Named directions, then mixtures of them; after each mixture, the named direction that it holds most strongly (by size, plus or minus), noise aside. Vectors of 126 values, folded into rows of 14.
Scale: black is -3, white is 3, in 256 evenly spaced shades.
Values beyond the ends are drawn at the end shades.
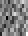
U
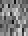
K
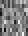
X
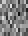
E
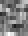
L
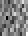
U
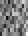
U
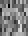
X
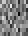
E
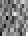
U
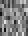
X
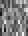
X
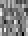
X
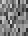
E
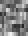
L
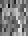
K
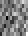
U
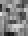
L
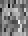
K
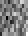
U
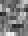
L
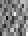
U
